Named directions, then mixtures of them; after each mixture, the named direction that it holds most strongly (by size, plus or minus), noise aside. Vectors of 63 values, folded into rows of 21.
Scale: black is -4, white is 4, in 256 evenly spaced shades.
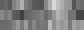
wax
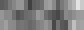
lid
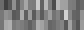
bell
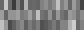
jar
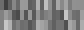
bell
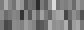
bell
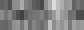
wax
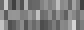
jar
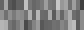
jar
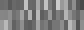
bell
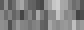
wax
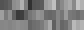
lid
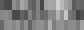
wax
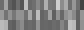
jar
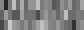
jar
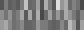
bell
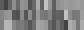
bell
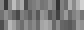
jar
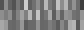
jar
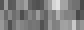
wax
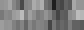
wax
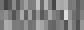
bell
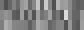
bell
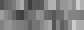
lid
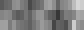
lid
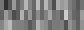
bell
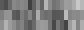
lid
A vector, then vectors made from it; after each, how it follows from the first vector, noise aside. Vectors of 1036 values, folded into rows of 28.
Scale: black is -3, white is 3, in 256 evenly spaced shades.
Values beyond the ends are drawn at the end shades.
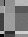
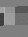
partly zeroed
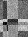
wrapped around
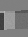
partly zeroed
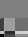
partly zeroed
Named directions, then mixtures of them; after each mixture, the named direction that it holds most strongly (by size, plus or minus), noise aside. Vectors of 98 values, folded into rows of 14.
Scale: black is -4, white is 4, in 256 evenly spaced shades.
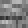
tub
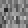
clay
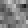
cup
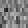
clay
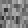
clay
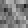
cup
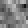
cup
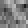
cup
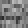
tub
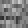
tub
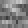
tub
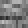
tub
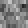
cup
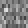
clay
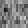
clay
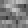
tub
